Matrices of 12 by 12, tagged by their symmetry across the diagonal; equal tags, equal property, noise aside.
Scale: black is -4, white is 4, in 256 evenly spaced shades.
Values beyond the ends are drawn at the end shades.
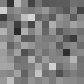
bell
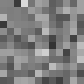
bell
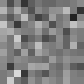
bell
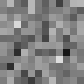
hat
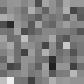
hat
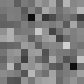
hat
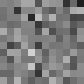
hat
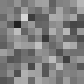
bell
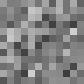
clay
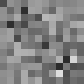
clay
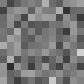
clay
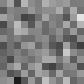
bell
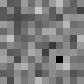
clay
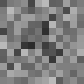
clay
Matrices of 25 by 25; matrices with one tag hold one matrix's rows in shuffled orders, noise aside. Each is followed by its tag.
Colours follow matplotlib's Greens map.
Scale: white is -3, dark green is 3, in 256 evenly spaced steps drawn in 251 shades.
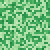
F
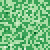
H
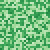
F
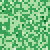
H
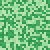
F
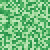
H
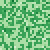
F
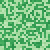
F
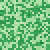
F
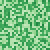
H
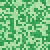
F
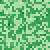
F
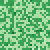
F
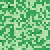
F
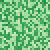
H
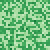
F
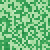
H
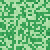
F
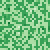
H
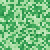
F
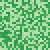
H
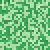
H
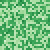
F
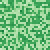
F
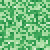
F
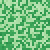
F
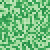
H
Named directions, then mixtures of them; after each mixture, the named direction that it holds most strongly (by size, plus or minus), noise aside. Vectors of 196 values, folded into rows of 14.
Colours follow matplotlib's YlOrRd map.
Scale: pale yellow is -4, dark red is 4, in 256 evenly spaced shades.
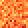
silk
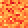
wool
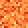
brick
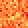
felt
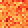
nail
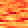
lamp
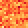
brick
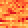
lamp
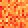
nail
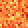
felt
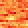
lamp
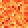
brick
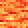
lamp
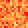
brick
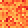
nail
